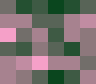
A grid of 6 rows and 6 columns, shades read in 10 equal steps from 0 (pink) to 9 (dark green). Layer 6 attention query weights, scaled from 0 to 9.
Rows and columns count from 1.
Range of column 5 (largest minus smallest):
5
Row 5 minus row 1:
-2 -6 -7 -6 -5 -1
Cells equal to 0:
2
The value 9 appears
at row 1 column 4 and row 6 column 4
